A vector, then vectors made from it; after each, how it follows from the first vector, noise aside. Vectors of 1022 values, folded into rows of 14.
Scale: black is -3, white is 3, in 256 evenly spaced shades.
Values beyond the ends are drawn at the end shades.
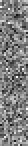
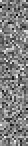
sign-scrambled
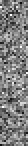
wrapped around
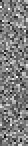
sign-scrambled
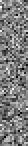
sign-scrambled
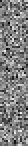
sign-scrambled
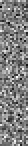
sign-scrambled
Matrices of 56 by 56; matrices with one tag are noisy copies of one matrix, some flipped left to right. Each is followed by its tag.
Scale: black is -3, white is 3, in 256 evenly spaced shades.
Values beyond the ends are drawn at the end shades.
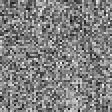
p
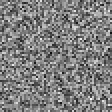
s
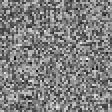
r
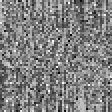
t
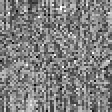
t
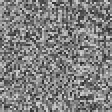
r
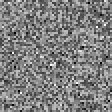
r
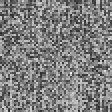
p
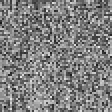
p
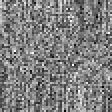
t
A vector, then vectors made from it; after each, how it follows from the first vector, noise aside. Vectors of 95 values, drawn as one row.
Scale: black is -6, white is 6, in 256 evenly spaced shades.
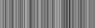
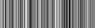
scaled up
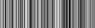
scaled up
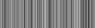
wrapped around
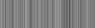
shrunk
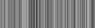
wrapped around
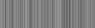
shrunk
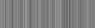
shrunk
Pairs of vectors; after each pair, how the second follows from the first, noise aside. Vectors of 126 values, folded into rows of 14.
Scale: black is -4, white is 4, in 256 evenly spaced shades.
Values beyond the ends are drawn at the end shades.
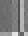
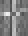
wrapped around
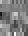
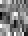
scaled up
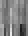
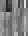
wrapped around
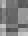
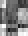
scaled up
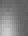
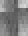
wrapped around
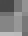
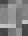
wrapped around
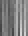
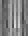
wrapped around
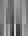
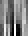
scaled up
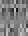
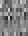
wrapped around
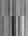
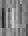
wrapped around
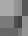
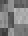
wrapped around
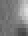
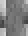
wrapped around
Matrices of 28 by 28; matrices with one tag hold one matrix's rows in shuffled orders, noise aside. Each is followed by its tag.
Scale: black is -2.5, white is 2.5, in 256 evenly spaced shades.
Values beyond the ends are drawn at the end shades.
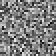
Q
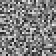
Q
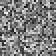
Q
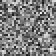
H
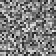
Q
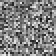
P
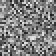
Q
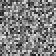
P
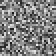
Q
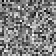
P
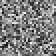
H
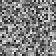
H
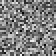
Q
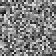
Q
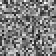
H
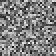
Q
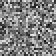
P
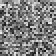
P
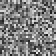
P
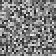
Q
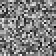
Q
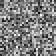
P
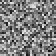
Q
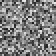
H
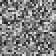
H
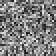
Q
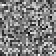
P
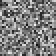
H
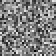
H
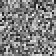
P
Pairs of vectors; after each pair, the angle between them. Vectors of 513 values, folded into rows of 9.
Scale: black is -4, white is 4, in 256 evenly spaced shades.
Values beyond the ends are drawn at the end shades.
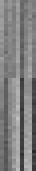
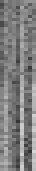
nearly opposite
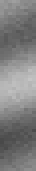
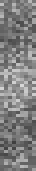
partly aligned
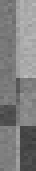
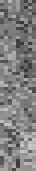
partly opposed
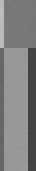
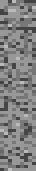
orthogonal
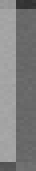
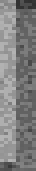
nearly parallel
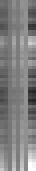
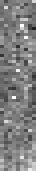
partly aligned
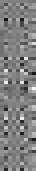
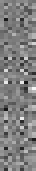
nearly parallel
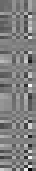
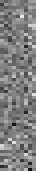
partly aligned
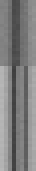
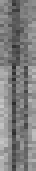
nearly parallel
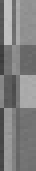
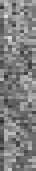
partly aligned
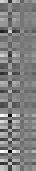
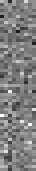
partly aligned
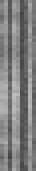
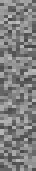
orthogonal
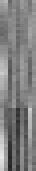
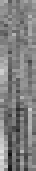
nearly parallel
